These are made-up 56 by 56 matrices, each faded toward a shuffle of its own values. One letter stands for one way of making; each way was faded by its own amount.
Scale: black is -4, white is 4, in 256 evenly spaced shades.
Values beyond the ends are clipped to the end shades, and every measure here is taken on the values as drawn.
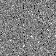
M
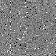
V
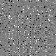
V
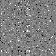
V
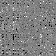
V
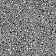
M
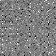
V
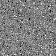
M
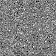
M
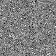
M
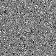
M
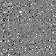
V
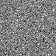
M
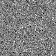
M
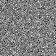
M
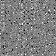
V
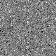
M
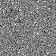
M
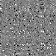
V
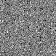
M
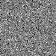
M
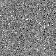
M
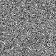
M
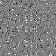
V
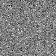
M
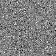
M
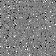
V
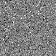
M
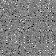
V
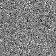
M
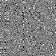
V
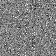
M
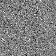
M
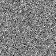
M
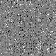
V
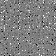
V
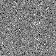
M
